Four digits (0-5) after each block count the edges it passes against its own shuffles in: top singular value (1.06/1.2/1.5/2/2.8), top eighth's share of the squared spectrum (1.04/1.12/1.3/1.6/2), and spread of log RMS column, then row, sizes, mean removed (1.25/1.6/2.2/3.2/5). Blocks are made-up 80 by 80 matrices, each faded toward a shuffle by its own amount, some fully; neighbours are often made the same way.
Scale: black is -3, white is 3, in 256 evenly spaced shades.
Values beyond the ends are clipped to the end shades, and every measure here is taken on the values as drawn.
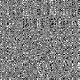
4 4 2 2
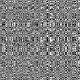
5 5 4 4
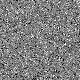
0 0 0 0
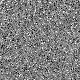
0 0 0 0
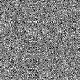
3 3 1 1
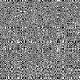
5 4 3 3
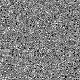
3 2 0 1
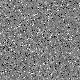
0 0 0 0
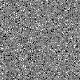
3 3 1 1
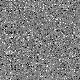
3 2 1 0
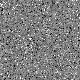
0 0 0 0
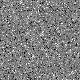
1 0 0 0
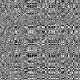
5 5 3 3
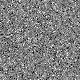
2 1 0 0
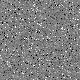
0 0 0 0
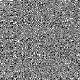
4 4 2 2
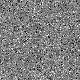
2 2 0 0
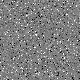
1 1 0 0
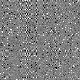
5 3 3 2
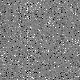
3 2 1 1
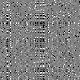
5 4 3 2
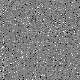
3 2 1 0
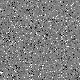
3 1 1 0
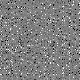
4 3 2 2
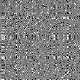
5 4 3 2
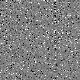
3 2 1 0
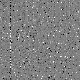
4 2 1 0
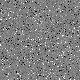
0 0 0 0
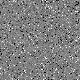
3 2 1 0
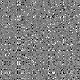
4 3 2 2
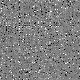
3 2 1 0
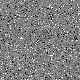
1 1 0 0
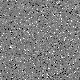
2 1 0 0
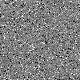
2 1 0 0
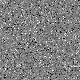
2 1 0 0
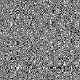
4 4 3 2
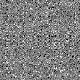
4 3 2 1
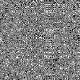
4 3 2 2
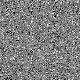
0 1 2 0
